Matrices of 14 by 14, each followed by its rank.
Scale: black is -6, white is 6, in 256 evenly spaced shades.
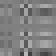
one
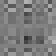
two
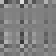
one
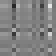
one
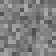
full rank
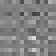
two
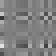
one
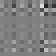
one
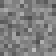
full rank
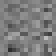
two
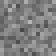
full rank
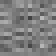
two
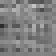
three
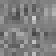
three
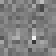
three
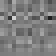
two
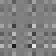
one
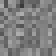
two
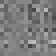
three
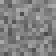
full rank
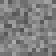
full rank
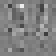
three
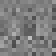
three
